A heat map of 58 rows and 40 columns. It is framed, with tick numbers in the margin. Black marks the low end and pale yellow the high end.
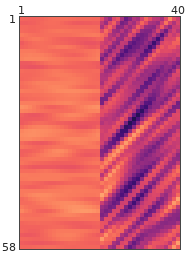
It is made of 1 by 2 panels. Panel 1,1: high, streaked across, faint in contrast. Panel 1,2: middling, slanting up to the right, strong in contrast.
